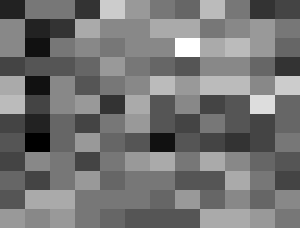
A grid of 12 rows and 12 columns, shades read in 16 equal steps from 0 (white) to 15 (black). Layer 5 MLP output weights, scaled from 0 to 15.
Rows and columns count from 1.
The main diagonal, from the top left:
13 13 8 9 8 5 10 10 5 5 9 8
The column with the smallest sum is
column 10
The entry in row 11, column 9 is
9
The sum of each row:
102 90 82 108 79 94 117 125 95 103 91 90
